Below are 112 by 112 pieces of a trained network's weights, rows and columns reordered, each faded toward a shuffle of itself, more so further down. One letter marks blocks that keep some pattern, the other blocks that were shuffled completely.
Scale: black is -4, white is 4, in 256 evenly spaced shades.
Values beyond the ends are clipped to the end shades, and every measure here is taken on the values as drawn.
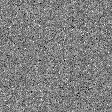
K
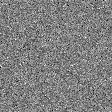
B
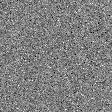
B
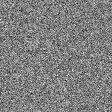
B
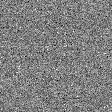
K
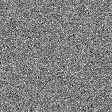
K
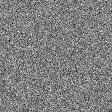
B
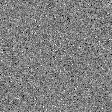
B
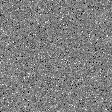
B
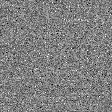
K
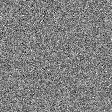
K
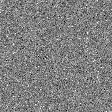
B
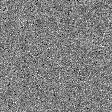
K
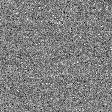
K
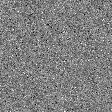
B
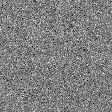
B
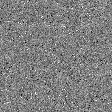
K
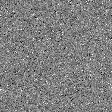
B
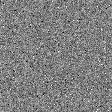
B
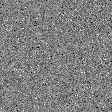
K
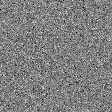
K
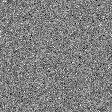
B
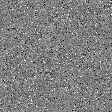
B
